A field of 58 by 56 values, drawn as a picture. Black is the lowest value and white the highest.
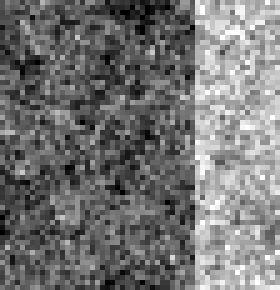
The top middle is the ninth with the lowest average. The texture is blotchy. A vertical seam about 70% of the way across splits the table, and the right part is higher. No regular stripes run through it.
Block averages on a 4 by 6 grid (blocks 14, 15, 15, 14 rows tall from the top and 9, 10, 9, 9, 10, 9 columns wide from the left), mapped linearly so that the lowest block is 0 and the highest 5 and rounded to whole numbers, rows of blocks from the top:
110045 | 111145 | 011144 | 111144
